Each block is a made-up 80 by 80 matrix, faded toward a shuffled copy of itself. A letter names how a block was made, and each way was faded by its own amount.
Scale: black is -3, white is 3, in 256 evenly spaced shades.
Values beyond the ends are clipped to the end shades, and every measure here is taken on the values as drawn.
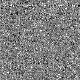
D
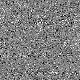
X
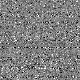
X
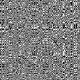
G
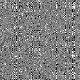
G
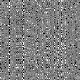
G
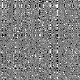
G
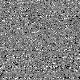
X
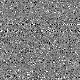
X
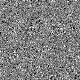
D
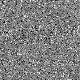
D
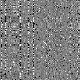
G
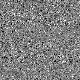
D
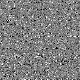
X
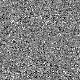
D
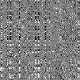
G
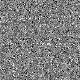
D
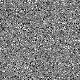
D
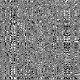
G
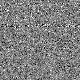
D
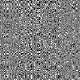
G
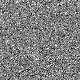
D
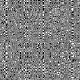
G
